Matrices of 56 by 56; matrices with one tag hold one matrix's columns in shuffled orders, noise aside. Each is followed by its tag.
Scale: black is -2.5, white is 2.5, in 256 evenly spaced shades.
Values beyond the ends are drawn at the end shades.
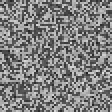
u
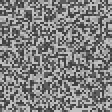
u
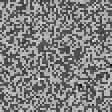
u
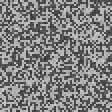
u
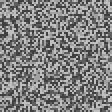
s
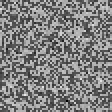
s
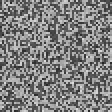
u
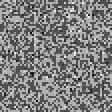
u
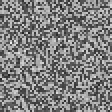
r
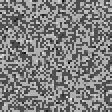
r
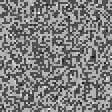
u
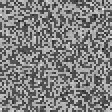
s
